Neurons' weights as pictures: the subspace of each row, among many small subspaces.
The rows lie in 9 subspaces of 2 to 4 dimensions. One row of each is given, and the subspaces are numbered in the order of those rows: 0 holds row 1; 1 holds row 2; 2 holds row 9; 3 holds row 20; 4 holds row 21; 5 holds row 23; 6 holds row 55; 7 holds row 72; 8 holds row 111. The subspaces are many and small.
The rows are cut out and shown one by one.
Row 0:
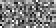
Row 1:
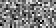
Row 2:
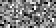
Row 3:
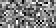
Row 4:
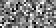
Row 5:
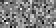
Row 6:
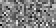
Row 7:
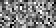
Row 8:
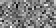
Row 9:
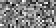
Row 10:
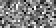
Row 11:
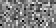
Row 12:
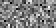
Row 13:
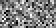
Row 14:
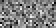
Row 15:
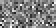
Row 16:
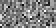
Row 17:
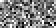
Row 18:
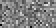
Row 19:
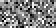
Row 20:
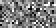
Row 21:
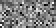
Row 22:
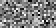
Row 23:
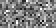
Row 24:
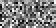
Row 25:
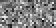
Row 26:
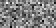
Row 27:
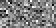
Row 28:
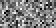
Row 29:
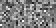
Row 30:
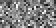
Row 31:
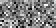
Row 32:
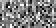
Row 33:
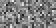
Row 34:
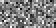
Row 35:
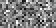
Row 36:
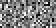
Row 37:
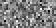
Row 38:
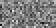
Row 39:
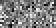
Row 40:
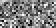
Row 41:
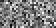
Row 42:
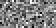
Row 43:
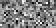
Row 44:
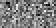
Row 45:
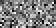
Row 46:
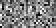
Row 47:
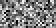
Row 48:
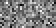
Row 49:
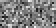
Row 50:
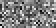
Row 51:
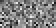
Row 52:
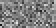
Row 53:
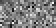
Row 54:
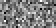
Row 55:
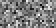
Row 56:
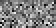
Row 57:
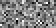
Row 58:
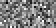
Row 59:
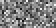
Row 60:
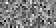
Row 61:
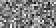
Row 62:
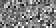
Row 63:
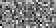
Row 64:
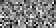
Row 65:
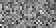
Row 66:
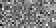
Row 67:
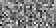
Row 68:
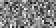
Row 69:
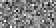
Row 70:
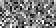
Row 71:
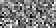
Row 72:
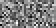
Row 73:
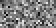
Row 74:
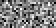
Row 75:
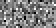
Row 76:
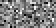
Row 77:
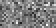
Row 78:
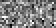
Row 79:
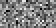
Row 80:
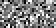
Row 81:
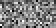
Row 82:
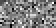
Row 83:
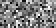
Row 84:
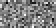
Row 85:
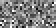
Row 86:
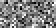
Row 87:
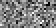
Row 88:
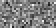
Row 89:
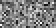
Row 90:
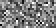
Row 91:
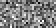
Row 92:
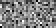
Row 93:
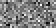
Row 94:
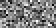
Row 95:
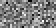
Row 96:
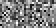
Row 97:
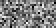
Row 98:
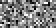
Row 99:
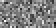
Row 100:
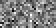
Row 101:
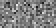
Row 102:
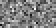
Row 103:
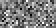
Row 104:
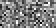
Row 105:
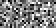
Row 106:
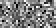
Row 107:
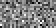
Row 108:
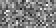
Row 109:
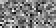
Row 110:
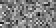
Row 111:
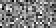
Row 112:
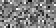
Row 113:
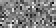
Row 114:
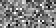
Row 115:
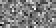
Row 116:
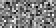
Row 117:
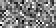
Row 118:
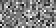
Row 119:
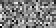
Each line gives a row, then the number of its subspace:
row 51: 7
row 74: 7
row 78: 3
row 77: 3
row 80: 6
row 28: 6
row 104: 4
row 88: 7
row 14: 7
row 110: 1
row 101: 1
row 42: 8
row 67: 7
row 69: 1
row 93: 8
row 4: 1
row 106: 1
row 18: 4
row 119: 0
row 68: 2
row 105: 7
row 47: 5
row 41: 2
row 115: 1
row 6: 7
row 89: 4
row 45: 4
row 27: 2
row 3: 2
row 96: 7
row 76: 1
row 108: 5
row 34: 6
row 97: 0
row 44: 1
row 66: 8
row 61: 4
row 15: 4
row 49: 3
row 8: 1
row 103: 5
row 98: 1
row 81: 0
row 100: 1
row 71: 7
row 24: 0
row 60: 5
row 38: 0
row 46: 8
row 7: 8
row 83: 6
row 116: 1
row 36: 8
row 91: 0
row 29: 7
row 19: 5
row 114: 6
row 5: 6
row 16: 8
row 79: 5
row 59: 6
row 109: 1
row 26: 0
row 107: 0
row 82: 3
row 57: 2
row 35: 5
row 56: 4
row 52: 4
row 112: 6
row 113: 3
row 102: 1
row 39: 3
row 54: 6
